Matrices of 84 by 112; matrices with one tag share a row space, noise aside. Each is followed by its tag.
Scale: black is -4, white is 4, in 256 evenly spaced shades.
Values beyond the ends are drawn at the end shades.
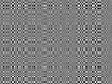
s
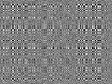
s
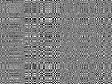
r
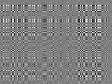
s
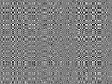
s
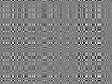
s
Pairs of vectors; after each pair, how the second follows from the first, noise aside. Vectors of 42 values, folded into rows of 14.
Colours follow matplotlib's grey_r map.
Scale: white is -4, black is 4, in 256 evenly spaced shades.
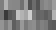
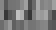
sign-scrambled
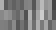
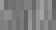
shrunk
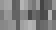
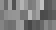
sign-scrambled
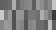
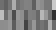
copied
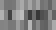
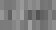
shrunk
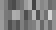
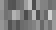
copied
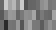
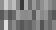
sign-scrambled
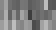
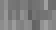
shrunk
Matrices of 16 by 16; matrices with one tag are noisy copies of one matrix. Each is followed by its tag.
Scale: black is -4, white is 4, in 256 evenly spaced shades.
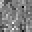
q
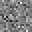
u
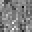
q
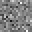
u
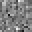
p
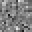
p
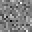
u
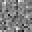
p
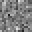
p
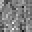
q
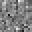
p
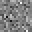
u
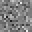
u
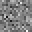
u
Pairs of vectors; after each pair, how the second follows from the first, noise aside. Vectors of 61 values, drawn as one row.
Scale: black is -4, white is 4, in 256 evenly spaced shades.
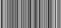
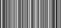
negated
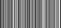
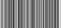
sign-scrambled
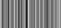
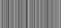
shrunk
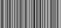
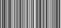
sign-scrambled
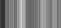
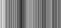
negated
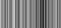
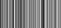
sign-scrambled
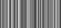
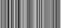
negated
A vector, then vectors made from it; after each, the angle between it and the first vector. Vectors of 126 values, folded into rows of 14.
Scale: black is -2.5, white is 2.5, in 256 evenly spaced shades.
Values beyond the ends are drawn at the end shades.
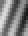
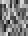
orthogonal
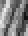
nearly parallel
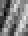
nearly opposite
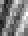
nearly opposite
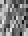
partly aligned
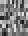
orthogonal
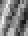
nearly parallel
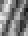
nearly parallel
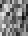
partly aligned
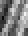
nearly opposite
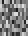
orthogonal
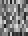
orthogonal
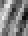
nearly parallel
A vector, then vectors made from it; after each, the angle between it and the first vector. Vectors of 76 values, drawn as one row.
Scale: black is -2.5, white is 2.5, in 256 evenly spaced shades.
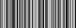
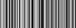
partly aligned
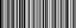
partly aligned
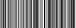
nearly opposite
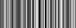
partly aligned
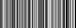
nearly parallel
